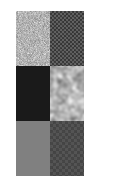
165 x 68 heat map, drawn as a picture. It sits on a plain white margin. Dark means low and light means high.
The table splits into 3 rows of 2 panels. Panel 1,1: high, fine-grained. Panel 1,2: low, checkered. Panel 2,1: very low, flat. Panel 2,2: high, blotchy. Panel 3,1: middling, flat. Panel 3,2: low, checkered, faint in contrast.
